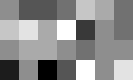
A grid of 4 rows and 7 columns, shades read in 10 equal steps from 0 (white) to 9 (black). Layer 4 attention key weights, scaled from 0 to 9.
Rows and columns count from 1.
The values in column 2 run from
1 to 6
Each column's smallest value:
2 1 3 0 0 3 1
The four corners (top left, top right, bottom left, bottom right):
4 5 8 1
